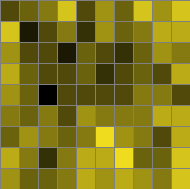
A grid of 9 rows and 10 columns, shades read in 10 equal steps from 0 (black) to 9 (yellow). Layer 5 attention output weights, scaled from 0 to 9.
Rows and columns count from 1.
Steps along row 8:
down down up up same up down same up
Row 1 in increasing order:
3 3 4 4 5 6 6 8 8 8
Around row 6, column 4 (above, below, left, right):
3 4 5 6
